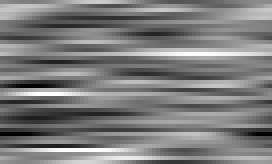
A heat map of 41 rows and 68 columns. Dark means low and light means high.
The grain runs across in streaks. The ninth with the lowest average is the bottom left. The histogram is bell-shaped. The halves do not mirror each other.
